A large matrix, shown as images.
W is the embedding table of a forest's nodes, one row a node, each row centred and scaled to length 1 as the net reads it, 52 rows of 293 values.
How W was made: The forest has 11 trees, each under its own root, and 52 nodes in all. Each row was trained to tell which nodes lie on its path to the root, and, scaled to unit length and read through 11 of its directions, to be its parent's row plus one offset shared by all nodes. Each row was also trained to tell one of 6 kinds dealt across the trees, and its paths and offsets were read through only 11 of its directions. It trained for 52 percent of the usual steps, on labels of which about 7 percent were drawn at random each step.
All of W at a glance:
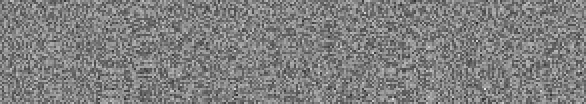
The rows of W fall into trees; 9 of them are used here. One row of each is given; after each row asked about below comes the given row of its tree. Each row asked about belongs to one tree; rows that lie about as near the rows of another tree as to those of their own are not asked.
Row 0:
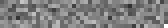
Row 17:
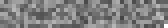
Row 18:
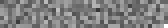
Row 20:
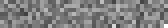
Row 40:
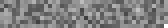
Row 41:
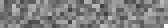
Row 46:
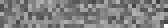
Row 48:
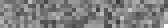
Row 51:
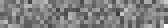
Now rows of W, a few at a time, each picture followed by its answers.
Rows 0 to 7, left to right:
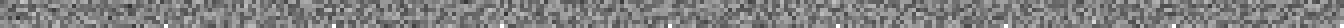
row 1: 40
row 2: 18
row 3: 41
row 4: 51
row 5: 51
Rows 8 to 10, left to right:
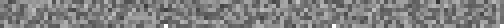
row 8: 46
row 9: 20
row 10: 51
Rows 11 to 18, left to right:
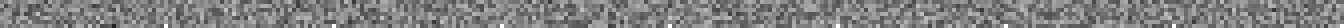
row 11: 40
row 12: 46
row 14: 48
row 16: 46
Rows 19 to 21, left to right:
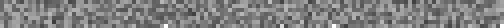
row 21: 41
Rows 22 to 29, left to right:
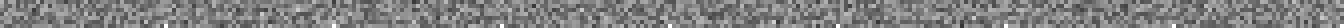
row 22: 41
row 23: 18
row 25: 17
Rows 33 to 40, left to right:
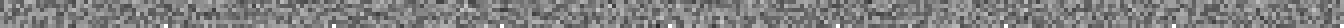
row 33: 40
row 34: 46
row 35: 51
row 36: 20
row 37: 20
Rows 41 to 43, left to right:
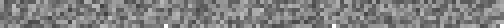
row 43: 41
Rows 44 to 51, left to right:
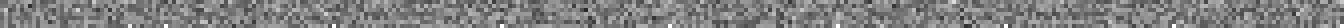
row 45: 51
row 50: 46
